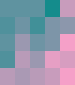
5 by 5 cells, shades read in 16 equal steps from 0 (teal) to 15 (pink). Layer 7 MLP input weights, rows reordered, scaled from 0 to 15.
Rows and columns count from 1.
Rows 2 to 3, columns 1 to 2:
4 6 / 5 9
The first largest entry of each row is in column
5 5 5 4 5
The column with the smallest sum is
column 1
